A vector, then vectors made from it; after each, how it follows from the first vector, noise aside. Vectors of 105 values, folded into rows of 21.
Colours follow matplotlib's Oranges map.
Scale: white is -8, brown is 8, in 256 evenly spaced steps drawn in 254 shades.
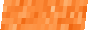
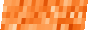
scaled up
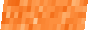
reversed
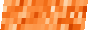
scaled up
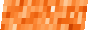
scaled up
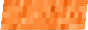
negated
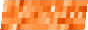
scaled up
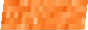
reversed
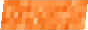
reversed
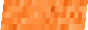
negated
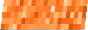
scaled up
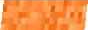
negated
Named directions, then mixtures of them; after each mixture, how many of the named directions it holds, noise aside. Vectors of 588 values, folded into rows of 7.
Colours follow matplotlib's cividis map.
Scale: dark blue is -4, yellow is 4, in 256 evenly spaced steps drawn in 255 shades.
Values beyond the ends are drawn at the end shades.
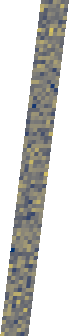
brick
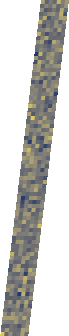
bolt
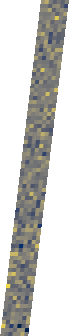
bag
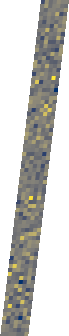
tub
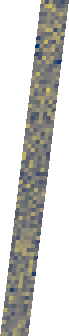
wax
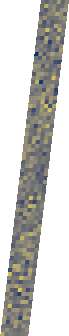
three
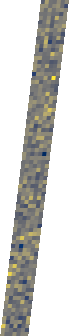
two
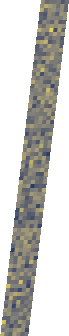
three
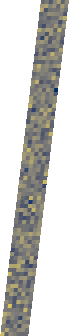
three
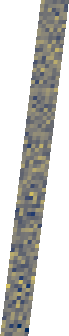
three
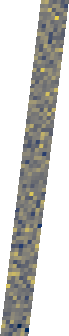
one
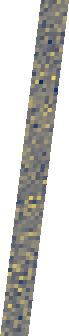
two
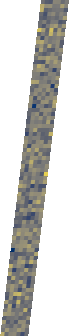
one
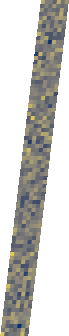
two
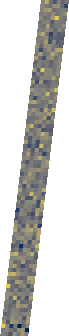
one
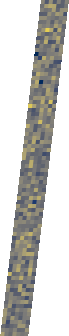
three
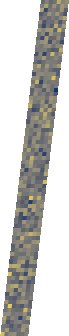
three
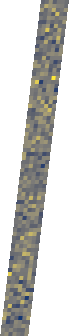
two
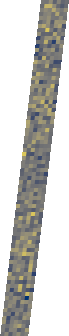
three
